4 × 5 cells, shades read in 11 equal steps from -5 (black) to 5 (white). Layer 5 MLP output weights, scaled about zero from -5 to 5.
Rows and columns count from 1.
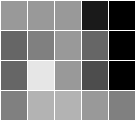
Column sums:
-1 7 5 -6 -15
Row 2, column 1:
-1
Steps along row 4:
up same down down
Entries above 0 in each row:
3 1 2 3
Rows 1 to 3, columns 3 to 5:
1 -4 -5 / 1 -1 -5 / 1 -2 -5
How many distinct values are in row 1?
3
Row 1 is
1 1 1 -4 -5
